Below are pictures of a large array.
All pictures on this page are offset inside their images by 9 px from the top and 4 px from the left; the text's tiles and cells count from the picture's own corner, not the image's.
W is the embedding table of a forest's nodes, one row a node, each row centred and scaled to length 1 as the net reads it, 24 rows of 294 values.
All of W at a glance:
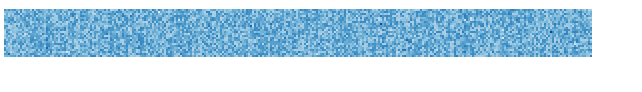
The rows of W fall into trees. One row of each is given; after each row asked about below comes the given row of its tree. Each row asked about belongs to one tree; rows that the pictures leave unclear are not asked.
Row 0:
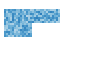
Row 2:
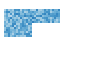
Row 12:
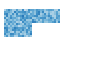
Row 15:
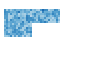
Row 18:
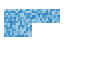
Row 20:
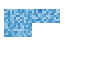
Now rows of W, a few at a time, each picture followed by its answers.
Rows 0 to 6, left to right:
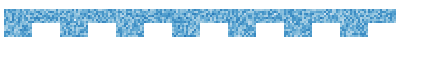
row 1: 18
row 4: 0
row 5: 0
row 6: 2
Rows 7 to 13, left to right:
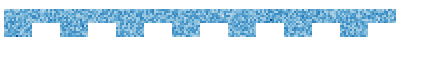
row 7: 18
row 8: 18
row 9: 20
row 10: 12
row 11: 2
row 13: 18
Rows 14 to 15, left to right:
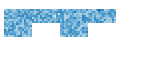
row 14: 12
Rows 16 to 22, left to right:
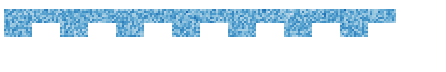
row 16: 15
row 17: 20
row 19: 15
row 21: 2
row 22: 15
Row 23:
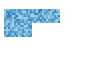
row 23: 20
